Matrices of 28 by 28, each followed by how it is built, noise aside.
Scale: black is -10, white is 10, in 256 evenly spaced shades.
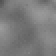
smooth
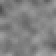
smooth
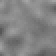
smooth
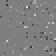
sparse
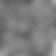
smooth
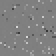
sparse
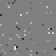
sparse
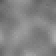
smooth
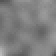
smooth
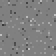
sparse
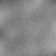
smooth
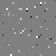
sparse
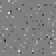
sparse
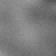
smooth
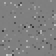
sparse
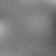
smooth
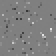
sparse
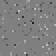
sparse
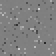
sparse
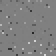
sparse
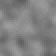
smooth
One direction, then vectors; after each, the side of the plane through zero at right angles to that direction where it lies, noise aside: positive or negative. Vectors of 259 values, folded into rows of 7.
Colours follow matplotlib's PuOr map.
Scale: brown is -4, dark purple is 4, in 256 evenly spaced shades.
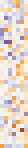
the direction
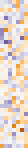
positive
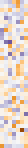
positive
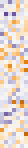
positive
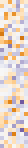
negative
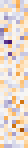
positive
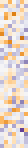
negative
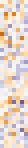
negative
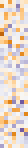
negative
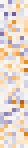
positive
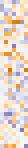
negative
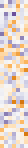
positive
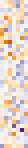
negative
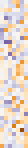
positive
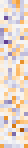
positive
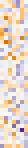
negative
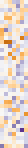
negative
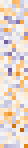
positive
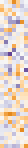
positive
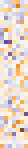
positive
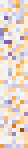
positive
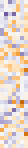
positive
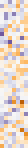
positive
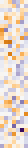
negative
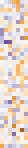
positive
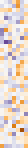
positive
